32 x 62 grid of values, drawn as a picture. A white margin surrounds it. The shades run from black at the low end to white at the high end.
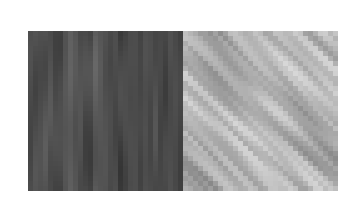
It is made of 1 by 2 panels. Panel 1,1: low, streaked downward, faint in contrast. Panel 1,2: high, slanting down to the right.
